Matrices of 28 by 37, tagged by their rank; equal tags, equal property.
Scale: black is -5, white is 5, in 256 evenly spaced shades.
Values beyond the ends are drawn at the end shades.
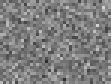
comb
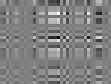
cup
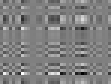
cup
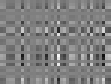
cup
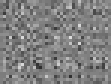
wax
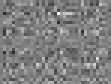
wax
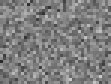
comb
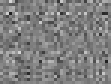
wax
